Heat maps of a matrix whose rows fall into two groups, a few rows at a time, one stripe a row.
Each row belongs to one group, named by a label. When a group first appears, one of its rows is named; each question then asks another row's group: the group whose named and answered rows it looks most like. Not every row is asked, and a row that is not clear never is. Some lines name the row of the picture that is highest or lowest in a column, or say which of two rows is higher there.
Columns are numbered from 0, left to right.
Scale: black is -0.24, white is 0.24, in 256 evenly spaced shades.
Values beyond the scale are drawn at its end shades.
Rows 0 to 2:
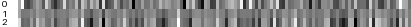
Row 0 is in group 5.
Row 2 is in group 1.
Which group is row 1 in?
1
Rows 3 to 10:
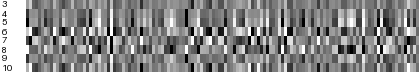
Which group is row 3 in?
5
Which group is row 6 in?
5
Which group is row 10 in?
5
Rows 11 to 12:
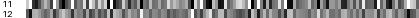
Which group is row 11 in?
5
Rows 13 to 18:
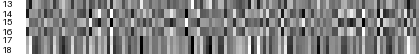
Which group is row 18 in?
5
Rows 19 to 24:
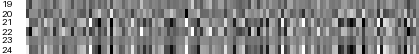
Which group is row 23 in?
1
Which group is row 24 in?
1
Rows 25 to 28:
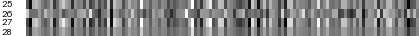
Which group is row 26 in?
1
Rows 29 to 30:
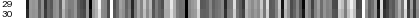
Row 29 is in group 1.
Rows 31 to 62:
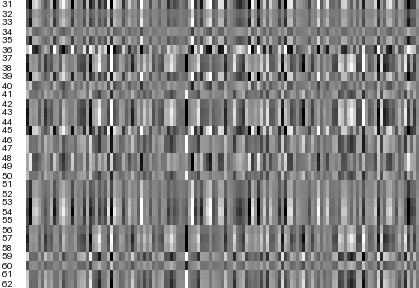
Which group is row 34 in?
5
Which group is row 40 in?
5
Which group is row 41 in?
1
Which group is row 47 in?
1
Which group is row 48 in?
5
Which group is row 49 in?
5
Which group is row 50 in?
1
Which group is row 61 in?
1
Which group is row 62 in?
1
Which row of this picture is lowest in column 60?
36
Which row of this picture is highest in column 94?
36
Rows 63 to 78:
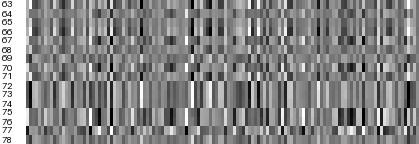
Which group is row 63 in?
5
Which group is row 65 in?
5
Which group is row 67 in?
1
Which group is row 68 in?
5
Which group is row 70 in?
1
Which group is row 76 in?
1
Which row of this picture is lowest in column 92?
77
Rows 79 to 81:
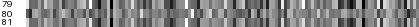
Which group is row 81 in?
1
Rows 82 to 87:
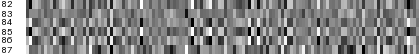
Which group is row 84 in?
5
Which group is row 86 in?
5
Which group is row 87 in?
1
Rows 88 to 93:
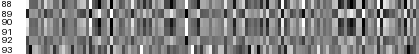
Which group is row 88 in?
1
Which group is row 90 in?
1
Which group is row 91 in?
1
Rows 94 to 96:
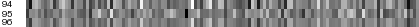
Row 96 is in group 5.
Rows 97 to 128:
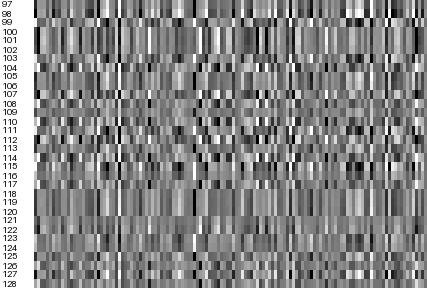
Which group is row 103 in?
1
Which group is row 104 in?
5
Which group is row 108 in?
5
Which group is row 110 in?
5
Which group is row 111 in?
1
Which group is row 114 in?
5
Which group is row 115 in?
1
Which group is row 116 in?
1
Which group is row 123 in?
1
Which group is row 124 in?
1
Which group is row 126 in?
5
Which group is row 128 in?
5
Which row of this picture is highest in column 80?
98
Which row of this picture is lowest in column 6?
98
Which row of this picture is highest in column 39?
98
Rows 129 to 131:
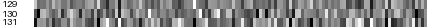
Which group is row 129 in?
1
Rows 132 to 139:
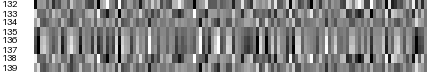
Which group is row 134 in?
5
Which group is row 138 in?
1
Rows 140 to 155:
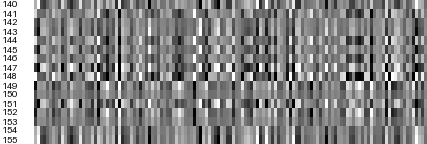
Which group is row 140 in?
5
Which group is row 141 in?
1
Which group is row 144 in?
1
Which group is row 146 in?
1
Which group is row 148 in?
1
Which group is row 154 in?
5
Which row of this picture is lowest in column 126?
148
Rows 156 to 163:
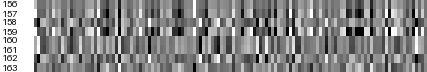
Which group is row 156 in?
1
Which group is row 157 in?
1
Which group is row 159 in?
1
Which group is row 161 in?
5
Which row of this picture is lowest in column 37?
159
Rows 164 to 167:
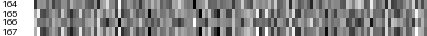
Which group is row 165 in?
5
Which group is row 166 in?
1
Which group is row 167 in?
5
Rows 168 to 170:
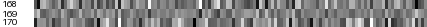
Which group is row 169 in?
5
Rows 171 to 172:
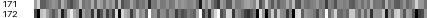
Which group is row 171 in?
5
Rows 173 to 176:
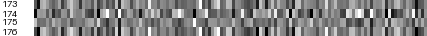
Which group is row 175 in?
1
